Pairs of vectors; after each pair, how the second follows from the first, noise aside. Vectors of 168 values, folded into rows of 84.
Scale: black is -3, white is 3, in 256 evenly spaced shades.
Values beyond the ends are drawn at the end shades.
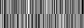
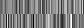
shuffled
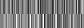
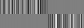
partly zeroed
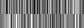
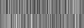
shrunk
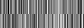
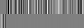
partly zeroed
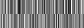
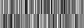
shuffled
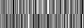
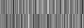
shrunk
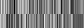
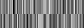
shuffled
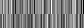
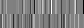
partly zeroed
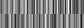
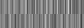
shrunk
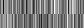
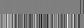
partly zeroed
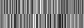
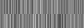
shrunk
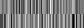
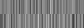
shrunk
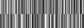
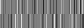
partly zeroed
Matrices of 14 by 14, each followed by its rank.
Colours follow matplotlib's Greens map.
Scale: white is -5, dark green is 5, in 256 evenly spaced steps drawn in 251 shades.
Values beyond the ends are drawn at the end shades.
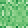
three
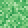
full rank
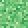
full rank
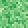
full rank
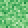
full rank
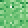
three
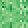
three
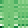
one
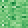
three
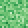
full rank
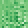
three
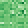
three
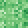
three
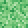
full rank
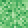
full rank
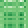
one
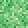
full rank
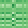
one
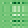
one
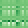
one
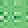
one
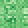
three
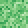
full rank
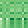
one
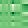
one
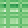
one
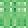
one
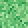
full rank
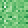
three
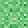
three
